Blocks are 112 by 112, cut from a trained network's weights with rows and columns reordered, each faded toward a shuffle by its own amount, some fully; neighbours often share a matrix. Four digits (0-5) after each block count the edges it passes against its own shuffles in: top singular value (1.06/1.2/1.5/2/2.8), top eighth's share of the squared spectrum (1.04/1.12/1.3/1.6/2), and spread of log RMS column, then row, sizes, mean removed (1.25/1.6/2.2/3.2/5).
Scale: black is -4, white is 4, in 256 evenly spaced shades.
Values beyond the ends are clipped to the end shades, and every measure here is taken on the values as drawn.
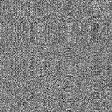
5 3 2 2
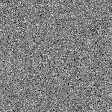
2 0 0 0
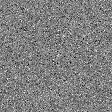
1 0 0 0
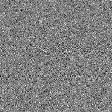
4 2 0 2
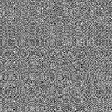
5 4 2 2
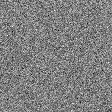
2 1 0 0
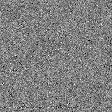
3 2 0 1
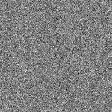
3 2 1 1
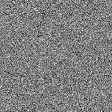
3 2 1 1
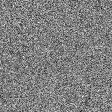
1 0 0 0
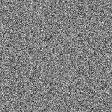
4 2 1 0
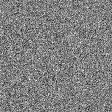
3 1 0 0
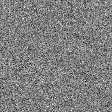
2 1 0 0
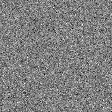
2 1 0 0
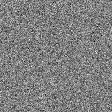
3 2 0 0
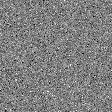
1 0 0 0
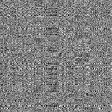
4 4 1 3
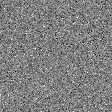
0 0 0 0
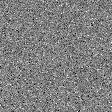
0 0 0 0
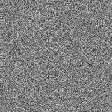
4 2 0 1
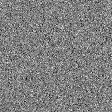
3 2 0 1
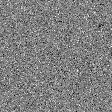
2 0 0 0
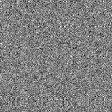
4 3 1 2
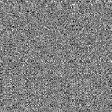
4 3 2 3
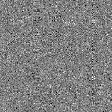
4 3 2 2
